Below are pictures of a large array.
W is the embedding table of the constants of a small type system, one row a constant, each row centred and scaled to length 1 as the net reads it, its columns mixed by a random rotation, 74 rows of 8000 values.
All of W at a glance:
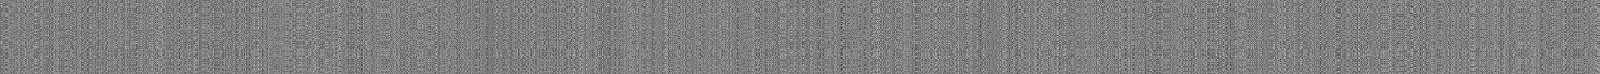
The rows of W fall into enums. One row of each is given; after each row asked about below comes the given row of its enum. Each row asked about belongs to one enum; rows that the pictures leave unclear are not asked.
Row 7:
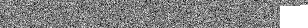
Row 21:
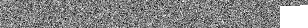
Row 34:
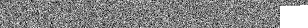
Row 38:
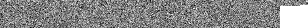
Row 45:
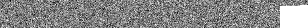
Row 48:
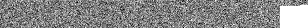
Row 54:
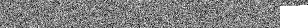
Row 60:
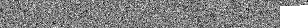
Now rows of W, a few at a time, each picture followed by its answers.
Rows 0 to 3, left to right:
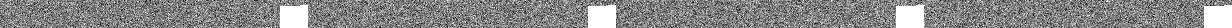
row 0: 7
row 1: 54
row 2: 48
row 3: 21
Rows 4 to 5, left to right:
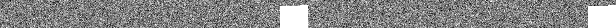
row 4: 45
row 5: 21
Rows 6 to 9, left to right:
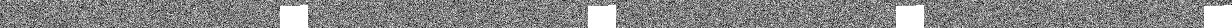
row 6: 38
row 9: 54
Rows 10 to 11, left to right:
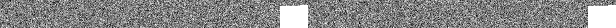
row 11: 34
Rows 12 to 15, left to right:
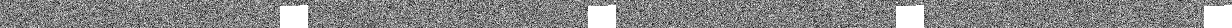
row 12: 54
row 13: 38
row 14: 60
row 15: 7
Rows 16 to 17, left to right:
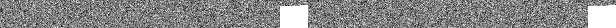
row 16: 60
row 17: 45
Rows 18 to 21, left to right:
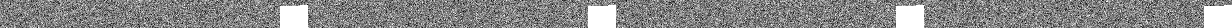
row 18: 54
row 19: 7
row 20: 45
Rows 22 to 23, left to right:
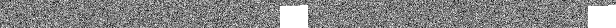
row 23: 7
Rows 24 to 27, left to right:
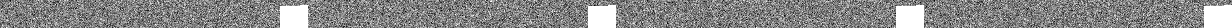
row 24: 45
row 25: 21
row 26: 34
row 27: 45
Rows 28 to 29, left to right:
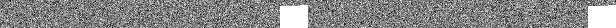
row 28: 45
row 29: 60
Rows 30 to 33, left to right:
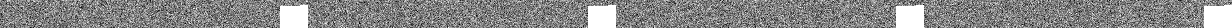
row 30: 38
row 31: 34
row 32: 54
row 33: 7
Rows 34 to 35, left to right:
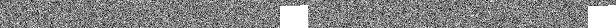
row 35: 21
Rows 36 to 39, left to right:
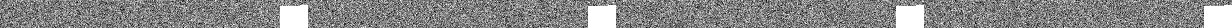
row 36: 48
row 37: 60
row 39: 34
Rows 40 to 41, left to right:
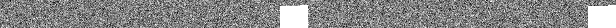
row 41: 21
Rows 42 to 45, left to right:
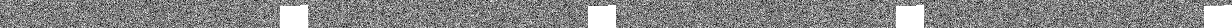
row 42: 7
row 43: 21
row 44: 7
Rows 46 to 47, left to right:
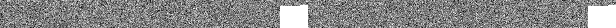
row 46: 38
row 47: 7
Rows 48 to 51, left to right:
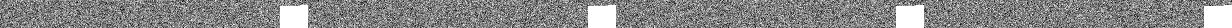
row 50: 54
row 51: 60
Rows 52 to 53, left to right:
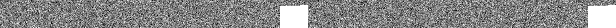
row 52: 34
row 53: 45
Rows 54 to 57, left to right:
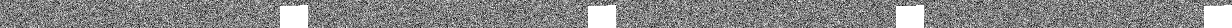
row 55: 54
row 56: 21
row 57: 45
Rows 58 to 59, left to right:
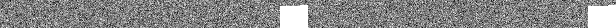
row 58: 45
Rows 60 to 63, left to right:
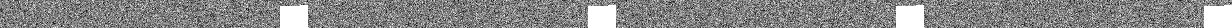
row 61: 7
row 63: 7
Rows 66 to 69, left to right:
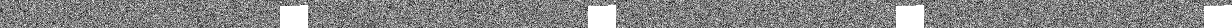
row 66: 60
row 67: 38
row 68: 45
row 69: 45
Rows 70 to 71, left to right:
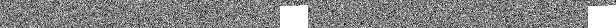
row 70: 54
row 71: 60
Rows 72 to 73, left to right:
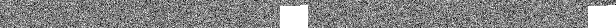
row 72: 7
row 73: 54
